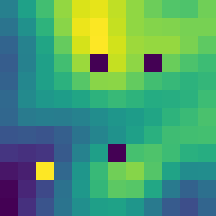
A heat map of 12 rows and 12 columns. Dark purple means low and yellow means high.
Four lone cells stand out: one far higher and three far lower than their neighbours. The top middle is the ninth with the highest average. The ninth with the lowest average is the bottom left. The middle right is the smoothest part. Values rise toward the top right.
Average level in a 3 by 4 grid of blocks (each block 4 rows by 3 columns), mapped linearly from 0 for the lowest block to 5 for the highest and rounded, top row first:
2 5 5 5 | 2 3 4 4 | 0 2 3 2
